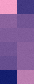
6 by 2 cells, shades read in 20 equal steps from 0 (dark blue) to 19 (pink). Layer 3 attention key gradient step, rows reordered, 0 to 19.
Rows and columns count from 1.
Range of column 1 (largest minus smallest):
19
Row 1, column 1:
19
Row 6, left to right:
0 14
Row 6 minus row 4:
-8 4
